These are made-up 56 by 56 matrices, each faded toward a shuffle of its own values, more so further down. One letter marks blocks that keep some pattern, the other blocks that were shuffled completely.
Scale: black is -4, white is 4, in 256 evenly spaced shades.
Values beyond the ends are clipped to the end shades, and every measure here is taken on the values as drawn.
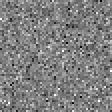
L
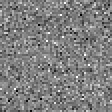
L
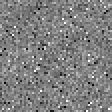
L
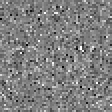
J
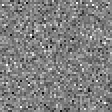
J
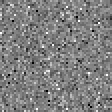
J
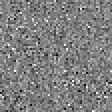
J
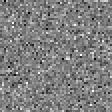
L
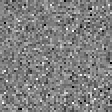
J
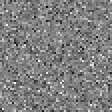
J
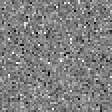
J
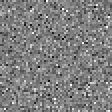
L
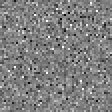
J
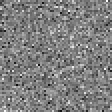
L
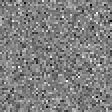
J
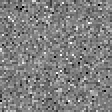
L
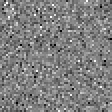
L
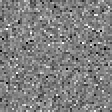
L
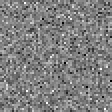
J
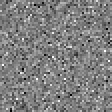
L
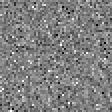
L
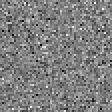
J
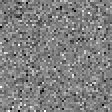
J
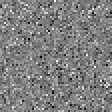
J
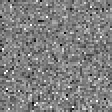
L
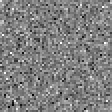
J
